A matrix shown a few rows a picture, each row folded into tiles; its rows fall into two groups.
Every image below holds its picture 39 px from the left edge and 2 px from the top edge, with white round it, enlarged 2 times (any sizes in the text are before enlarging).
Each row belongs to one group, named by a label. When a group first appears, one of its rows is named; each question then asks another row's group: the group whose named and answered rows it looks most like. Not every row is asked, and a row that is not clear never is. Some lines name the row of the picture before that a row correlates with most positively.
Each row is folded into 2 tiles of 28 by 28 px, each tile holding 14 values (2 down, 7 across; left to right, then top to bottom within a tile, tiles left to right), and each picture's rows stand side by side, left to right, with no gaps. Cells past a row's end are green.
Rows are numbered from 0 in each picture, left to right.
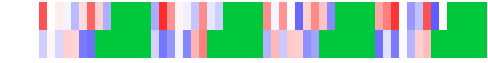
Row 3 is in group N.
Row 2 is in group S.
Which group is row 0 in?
S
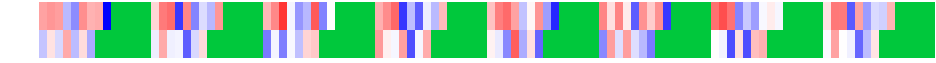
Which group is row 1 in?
N
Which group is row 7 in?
N
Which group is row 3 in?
N
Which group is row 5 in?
S
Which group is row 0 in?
S
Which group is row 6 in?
N
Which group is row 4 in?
S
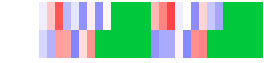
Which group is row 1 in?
N
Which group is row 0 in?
N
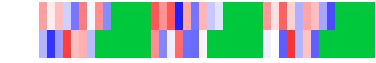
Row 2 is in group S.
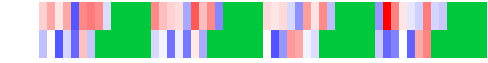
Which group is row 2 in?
S
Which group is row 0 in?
S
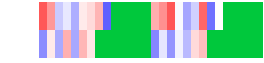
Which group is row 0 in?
S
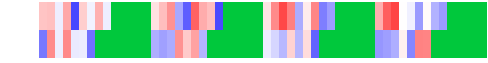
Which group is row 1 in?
S
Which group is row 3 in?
N
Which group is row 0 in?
S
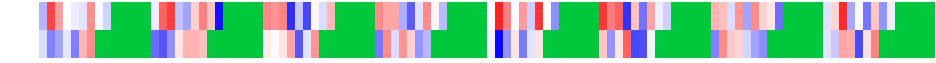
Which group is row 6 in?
S
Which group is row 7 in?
N
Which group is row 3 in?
S
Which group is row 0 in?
N
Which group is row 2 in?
N
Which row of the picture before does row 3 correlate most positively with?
0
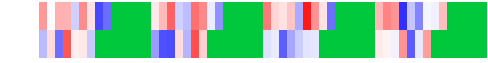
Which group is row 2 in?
S
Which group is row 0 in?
S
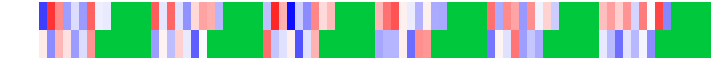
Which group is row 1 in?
S
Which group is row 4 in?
S
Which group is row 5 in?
S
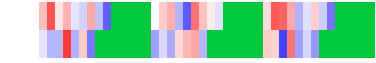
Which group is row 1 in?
S
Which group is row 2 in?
S
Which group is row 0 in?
S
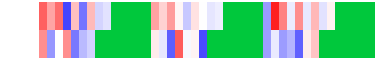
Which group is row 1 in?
S
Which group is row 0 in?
N
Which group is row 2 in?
N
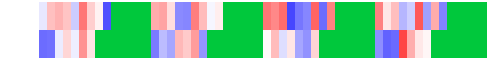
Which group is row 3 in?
S
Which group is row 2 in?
N
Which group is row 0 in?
S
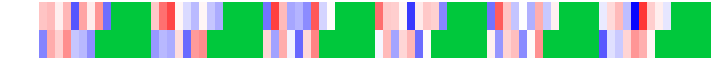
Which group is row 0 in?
S
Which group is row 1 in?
N
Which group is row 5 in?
S
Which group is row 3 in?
S
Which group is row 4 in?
N
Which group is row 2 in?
N
